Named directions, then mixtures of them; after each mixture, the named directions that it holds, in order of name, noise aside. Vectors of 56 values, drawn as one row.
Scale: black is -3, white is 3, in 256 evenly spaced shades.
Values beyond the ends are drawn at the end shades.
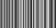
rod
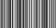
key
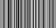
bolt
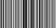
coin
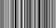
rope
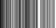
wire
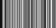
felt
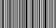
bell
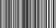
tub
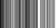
wire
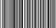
coin, key, rod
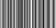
bolt, rod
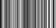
felt, tub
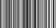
tub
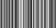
rod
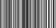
tub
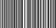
coin, key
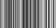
tub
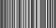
felt, rope, tub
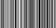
coin, rope, tub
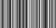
bell, key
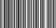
bell, bolt, rope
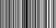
bell, tub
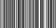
bell, felt, rope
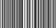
coin, rod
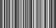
rod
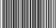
felt, key, tub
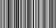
bolt, rod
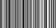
key, rod, tub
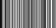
felt
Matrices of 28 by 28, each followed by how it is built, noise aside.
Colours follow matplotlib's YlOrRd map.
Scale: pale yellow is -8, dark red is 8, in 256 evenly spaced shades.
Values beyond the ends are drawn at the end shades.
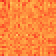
low rank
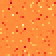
sparse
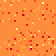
sparse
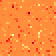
sparse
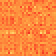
low rank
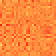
low rank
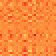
low rank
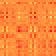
low rank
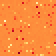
sparse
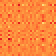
low rank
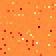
sparse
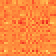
low rank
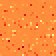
sparse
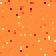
sparse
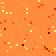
sparse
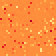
sparse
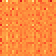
low rank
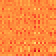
low rank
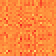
low rank
